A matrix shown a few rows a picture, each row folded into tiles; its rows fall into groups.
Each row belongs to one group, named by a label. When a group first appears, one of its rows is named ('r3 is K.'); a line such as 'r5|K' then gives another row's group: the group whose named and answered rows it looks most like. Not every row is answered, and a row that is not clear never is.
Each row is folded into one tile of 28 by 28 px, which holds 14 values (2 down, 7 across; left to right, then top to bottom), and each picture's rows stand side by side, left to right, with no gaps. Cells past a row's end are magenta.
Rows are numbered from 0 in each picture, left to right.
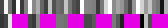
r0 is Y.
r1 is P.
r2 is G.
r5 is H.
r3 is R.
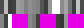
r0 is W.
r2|P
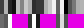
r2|R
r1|R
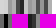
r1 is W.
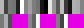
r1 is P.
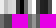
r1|R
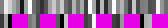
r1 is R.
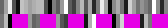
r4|Y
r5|H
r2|G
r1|H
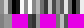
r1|P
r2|G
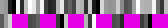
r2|W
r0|Y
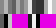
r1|R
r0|W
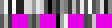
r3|Y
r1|H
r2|Y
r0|H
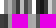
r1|R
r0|P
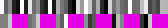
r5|W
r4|Y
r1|P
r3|H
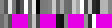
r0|G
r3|W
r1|R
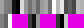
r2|W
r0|P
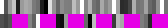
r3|W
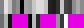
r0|H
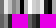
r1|H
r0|H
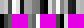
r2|P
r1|P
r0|H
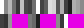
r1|G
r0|P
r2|W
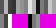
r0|W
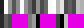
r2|W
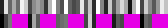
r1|G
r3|H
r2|G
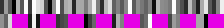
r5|Y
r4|Y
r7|G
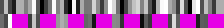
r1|R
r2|Y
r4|R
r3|G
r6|H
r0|W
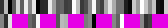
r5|H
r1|W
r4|P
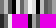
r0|Y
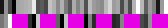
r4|W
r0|Y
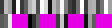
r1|H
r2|R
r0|Y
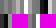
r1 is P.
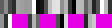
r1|R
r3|Y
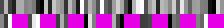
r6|H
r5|P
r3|Y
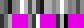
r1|W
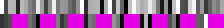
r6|G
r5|H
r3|G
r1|G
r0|P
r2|G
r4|R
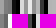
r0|P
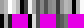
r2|G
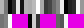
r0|Y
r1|H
